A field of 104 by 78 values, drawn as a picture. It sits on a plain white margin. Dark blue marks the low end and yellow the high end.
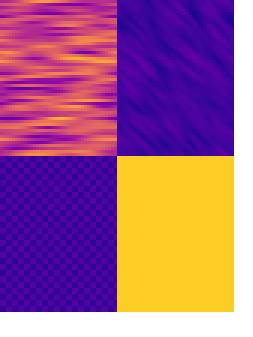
It is made of 2 by 2 panels. Panel 1,1: middling, streaked across, strong in contrast. Panel 1,2: very low, slanting down to the right, faint in contrast. Panel 2,1: very low, checkered, faint in contrast. Panel 2,2: very high, flat.
